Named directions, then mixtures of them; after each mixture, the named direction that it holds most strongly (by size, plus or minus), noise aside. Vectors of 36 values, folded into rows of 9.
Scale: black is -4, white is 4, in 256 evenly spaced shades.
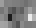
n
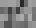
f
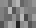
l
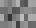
l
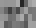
f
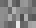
l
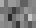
n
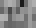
f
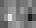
n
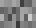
l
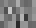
l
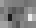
n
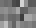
f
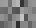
l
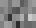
n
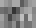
f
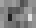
n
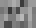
f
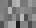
l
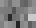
n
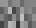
l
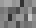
f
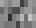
f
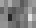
n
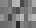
l
